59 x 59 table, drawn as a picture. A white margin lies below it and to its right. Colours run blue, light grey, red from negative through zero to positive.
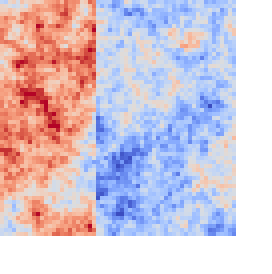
A vertical seam about 40% of the way across splits the table, and the left part is higher. The bottom middle is the ninth with the lowest average. The ninth with the highest average is the middle left.
